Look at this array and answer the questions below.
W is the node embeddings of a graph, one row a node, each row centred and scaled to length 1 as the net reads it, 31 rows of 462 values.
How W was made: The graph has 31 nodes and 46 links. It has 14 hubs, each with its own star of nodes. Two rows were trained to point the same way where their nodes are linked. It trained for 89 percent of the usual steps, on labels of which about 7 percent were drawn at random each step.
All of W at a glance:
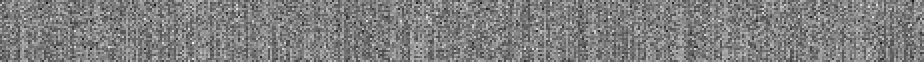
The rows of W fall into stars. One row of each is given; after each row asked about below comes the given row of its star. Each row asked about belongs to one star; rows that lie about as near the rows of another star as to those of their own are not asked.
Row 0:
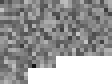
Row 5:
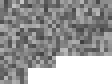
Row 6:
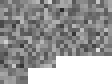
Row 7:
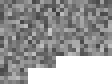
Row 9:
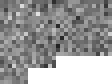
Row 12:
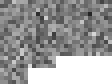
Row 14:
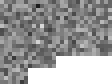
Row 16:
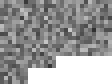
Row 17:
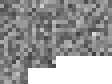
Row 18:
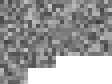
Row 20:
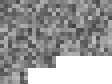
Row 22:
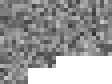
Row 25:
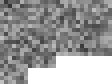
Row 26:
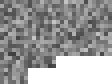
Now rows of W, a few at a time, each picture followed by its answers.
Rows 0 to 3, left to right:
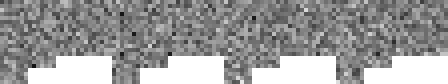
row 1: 20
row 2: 12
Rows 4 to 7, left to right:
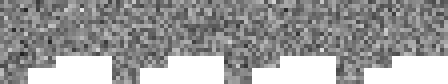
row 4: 18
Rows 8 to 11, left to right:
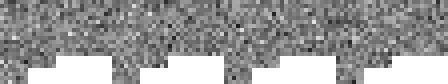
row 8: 25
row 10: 5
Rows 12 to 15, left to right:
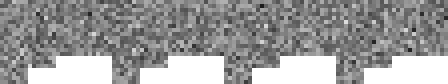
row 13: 6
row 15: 7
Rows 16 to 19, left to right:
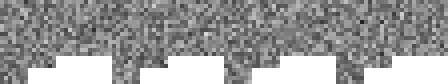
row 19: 16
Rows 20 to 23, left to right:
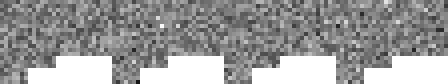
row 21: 9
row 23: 17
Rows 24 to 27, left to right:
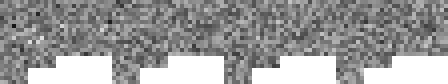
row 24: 26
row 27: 22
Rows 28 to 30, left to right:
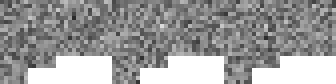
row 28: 0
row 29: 9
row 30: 14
